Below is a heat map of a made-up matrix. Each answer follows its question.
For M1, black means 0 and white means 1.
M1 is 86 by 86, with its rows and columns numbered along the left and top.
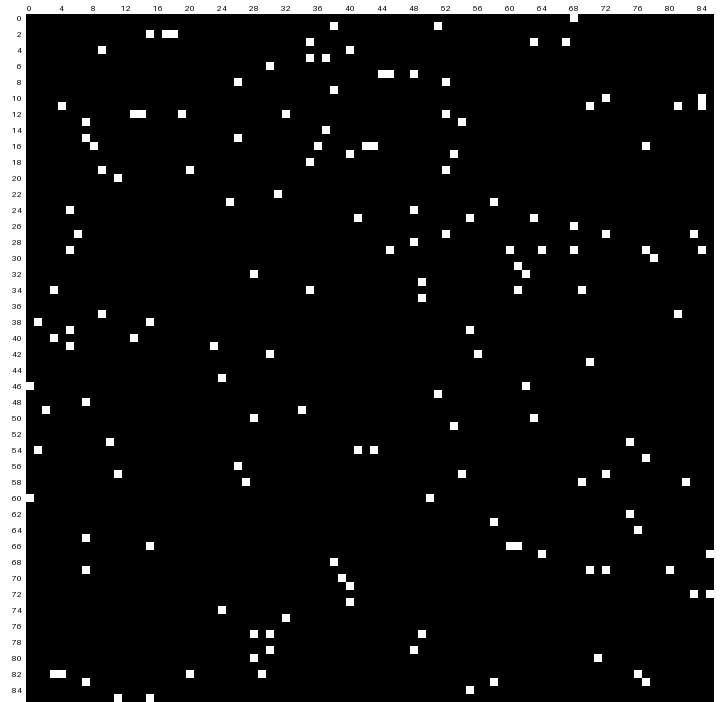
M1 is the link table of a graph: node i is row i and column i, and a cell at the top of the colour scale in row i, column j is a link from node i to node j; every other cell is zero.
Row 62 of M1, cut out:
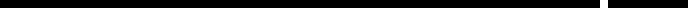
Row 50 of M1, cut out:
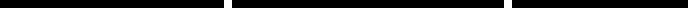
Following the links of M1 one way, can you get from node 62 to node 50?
yes
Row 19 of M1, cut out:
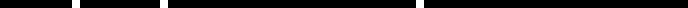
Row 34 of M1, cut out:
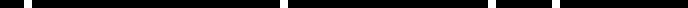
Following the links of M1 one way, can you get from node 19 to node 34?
yes
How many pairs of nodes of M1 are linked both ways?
2
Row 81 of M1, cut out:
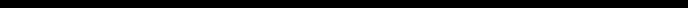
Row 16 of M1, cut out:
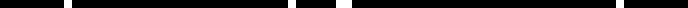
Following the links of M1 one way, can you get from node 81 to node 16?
no
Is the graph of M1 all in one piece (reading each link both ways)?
no
